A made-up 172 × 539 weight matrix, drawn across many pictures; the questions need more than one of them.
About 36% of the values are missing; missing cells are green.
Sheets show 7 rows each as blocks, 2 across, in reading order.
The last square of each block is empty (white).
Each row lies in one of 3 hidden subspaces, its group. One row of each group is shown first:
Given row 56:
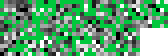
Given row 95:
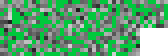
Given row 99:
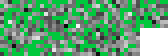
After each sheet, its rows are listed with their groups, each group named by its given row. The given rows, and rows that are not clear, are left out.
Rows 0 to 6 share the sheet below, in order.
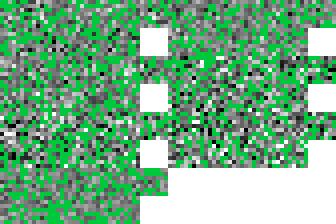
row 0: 95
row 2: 99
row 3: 56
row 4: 99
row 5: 95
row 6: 95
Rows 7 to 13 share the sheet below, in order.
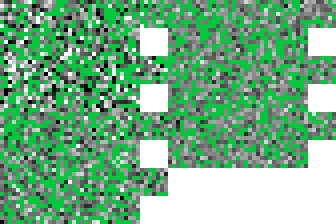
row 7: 99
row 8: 56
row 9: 56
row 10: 56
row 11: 56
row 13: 95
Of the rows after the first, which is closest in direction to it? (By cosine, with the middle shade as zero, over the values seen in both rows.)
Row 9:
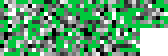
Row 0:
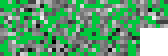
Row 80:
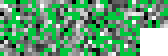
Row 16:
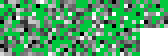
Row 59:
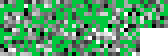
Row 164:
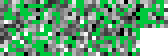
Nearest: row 164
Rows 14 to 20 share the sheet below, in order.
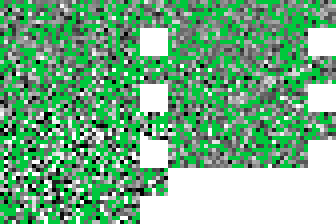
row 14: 99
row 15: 95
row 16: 56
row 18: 56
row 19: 95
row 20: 56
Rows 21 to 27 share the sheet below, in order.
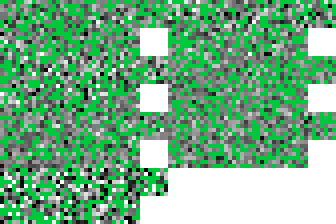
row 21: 99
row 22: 95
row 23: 99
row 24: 95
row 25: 56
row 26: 56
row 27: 99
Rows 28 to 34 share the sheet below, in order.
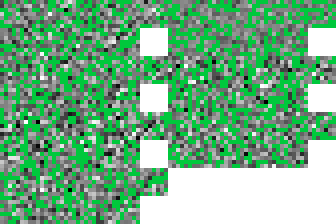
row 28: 95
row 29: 95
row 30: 95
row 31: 99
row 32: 95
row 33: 99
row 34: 95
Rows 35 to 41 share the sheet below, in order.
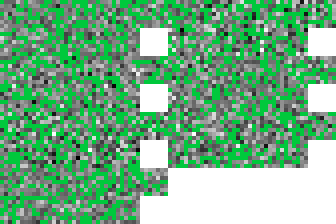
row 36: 99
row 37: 99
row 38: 99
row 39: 95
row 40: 99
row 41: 56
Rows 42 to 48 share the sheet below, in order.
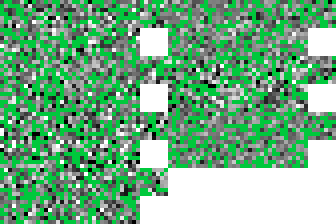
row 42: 56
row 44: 95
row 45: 99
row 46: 99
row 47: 56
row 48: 56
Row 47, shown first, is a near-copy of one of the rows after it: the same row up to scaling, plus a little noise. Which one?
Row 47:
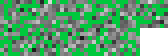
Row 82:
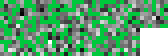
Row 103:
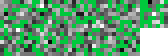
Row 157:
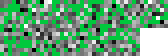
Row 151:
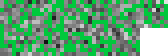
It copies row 157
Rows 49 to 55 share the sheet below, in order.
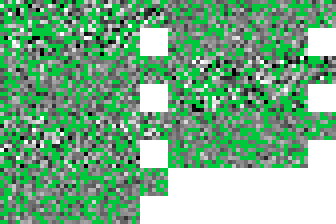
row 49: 95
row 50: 56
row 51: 95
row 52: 56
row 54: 99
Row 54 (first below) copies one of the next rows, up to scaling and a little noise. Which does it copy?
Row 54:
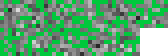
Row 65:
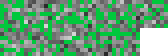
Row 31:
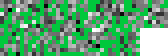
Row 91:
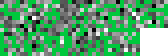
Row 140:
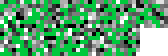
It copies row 31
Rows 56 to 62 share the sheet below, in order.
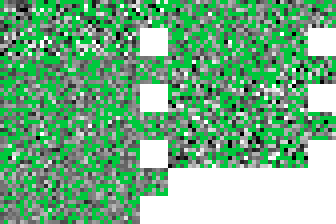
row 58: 56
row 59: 56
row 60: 95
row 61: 95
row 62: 56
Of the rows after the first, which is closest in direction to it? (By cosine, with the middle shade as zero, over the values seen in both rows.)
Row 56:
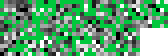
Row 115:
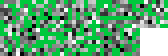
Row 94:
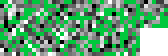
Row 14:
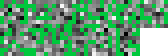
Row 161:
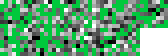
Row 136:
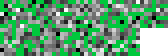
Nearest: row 94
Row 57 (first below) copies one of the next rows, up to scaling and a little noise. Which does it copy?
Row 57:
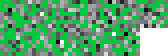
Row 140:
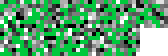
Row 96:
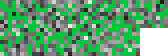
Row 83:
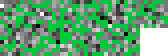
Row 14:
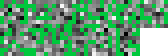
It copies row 83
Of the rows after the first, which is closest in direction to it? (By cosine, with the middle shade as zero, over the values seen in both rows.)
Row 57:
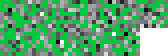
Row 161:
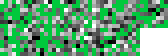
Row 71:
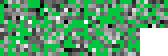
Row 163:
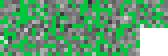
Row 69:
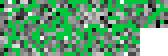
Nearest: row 163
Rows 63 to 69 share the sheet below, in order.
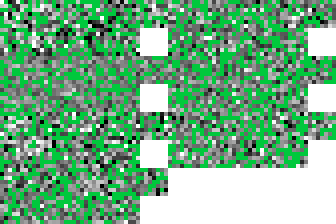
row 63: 99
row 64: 99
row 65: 99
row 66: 56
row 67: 56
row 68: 99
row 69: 99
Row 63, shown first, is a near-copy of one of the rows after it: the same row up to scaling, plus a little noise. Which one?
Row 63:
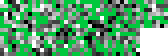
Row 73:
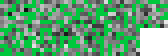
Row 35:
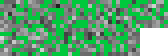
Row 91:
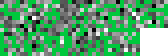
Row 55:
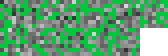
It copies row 73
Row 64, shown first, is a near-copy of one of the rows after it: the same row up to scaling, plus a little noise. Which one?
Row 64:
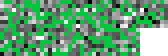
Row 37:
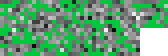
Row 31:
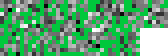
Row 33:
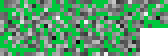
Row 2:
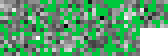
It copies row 2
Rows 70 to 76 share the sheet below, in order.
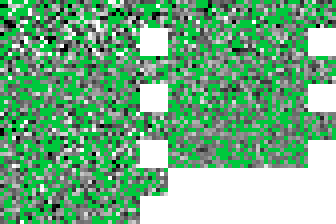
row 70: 99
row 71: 99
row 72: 95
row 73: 99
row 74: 56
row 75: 99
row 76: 95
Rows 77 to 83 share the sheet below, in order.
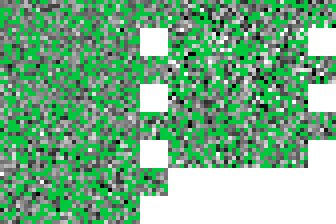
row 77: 95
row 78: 95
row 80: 99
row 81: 95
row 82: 56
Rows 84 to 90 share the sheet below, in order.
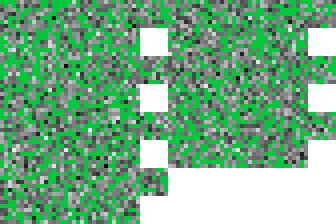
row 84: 56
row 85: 95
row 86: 95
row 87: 56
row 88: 56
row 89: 56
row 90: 95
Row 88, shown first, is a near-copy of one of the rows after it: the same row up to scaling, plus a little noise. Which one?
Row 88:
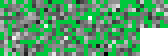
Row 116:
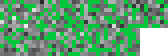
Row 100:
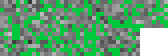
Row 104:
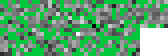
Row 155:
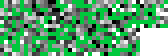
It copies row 155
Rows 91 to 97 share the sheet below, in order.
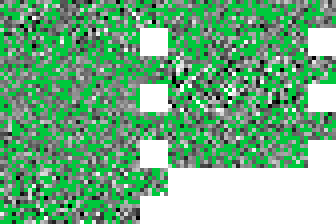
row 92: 56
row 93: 56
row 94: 99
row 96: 99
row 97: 99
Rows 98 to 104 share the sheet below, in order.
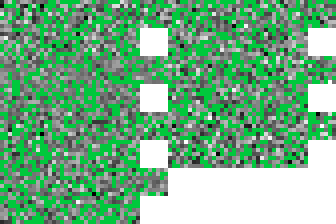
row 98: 99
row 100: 56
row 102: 95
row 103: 56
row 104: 56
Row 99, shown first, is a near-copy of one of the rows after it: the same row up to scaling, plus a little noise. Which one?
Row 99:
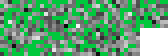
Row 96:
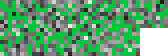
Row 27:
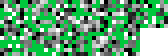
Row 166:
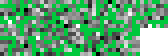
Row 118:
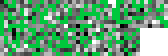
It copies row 166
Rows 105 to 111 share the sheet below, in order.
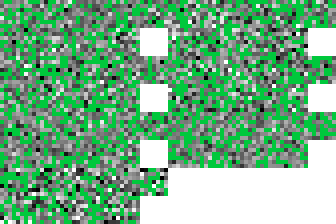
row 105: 95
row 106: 56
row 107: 95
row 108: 99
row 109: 95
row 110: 56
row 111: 56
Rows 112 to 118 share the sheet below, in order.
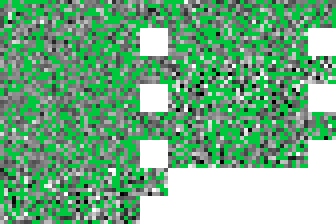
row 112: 95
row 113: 95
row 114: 56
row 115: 56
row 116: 56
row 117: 95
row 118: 99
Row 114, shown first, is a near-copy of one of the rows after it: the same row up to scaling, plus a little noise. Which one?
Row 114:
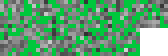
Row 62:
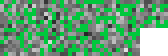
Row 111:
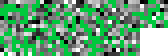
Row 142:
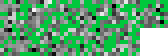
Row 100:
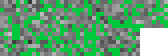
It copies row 62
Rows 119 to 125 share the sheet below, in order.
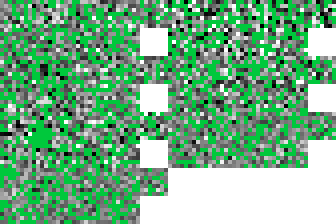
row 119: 56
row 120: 99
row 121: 56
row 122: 56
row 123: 95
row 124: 95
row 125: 56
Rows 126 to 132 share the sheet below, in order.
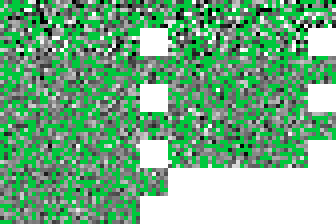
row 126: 95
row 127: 95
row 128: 95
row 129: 95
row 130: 95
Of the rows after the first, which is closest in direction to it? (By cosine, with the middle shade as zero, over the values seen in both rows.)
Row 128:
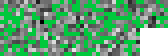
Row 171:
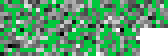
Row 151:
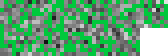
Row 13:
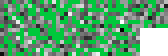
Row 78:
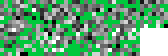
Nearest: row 78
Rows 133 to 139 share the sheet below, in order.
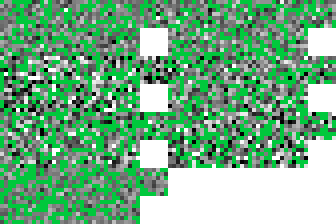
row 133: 95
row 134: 95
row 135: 56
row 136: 99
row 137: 95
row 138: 95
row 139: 95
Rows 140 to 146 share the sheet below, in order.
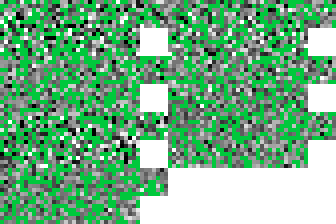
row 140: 99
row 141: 95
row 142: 56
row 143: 56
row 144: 95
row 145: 56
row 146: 99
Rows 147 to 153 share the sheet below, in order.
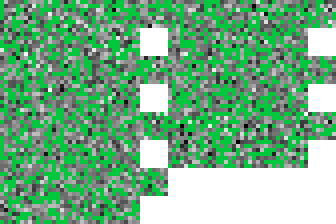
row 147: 56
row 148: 56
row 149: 95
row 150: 99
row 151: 56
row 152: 56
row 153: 99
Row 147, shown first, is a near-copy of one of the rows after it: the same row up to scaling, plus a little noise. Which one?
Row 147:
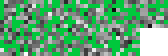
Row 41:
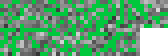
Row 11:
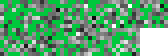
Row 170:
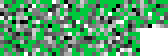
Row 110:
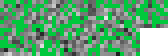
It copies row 170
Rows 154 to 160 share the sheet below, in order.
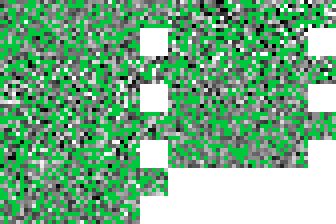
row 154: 99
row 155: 56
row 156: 95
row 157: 56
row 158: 95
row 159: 95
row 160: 99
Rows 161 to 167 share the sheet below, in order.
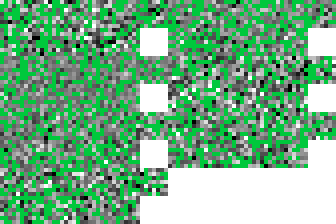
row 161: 95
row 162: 95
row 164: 56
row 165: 56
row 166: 99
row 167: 56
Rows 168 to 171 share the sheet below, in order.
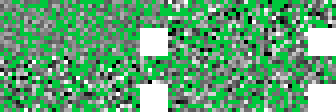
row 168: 99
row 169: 95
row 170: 56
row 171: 95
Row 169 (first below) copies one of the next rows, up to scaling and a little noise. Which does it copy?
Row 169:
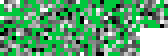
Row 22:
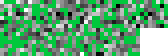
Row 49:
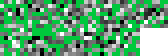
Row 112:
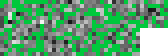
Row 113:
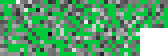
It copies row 22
